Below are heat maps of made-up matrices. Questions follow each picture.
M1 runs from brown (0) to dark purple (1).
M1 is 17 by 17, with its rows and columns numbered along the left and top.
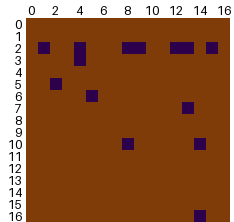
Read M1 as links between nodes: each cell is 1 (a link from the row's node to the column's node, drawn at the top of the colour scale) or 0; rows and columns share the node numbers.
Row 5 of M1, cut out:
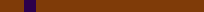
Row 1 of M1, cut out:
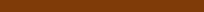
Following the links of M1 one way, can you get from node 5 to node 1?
yes
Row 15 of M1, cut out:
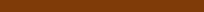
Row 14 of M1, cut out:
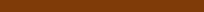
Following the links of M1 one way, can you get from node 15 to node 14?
no
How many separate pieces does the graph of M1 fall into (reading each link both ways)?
3
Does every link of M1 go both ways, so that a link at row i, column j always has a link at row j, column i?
no
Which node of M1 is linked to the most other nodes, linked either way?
node 2
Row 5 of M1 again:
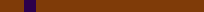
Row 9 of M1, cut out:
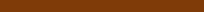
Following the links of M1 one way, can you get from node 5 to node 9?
yes
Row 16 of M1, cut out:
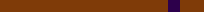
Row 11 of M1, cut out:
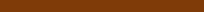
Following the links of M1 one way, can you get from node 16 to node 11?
no
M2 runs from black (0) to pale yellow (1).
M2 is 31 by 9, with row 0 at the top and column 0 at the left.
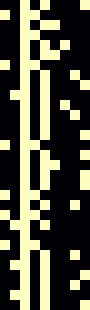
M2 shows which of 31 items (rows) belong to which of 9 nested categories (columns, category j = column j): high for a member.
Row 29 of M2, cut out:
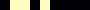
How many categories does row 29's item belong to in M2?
3
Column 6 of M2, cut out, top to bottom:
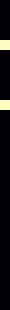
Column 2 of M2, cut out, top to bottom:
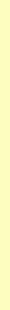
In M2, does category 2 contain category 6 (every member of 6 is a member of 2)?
yes
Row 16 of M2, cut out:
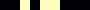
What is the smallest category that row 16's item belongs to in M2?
5
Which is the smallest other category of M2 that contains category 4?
2
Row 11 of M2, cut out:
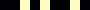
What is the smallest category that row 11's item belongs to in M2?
7
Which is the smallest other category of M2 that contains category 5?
4
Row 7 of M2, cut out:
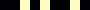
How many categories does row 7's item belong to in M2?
3
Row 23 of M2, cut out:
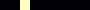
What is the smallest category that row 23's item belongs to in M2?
2
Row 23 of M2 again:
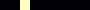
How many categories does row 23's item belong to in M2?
1
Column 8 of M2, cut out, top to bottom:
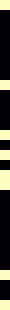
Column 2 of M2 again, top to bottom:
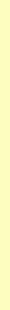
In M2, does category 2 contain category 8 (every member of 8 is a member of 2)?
yes
